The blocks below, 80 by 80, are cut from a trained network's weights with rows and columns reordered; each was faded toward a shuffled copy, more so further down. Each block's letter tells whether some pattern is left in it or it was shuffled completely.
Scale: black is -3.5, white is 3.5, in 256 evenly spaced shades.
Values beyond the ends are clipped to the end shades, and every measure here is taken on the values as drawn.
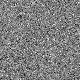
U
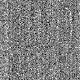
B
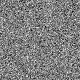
U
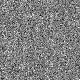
U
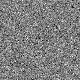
U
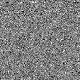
B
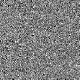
B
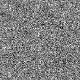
B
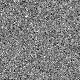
U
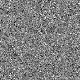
B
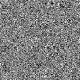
B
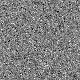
U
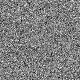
U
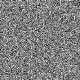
B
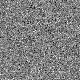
U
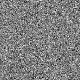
B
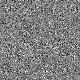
B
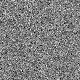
U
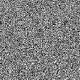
B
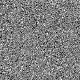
B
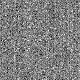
B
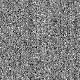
B
